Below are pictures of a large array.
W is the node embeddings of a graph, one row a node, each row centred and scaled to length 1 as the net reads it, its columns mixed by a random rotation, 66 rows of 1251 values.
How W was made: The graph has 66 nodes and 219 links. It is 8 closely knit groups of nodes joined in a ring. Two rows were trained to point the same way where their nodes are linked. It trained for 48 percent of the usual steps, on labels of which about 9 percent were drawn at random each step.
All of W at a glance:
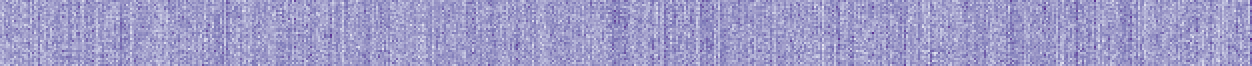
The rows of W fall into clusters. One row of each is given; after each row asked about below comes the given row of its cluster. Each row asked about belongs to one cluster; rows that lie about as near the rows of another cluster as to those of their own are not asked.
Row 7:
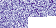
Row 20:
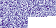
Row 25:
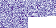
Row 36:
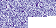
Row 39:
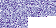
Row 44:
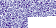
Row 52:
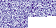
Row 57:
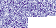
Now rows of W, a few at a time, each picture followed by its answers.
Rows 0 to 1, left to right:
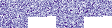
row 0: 44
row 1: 52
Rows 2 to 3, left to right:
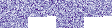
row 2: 7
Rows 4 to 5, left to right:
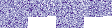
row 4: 57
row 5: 20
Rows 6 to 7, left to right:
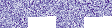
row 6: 7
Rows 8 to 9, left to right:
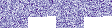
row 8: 7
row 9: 39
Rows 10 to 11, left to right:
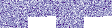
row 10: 52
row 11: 20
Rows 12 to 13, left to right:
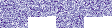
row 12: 39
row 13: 7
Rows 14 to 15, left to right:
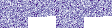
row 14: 36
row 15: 20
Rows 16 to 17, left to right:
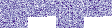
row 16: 39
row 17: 20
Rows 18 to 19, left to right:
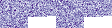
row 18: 52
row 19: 39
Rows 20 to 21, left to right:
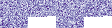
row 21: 52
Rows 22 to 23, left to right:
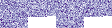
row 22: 39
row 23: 52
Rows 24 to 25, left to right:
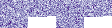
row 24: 44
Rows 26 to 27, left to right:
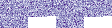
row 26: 25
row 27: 39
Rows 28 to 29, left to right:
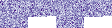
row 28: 52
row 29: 57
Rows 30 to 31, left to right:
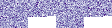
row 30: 36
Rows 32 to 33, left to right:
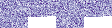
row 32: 39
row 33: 7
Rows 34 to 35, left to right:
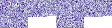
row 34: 36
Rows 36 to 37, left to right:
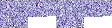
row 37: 57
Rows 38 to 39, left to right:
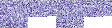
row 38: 44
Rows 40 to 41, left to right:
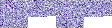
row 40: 20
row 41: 44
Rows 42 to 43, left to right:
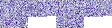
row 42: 57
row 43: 52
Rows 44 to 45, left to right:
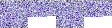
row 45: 36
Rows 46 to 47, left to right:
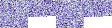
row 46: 52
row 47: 44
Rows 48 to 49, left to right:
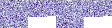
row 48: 36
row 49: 44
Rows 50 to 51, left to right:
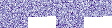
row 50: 25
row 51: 20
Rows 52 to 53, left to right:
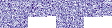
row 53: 39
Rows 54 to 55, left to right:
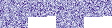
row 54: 57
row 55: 7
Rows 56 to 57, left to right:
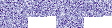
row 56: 20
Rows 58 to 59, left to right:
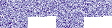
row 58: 44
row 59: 39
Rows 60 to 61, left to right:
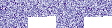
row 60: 36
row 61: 52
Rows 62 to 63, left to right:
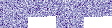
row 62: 20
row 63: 44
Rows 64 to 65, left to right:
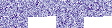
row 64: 36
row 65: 57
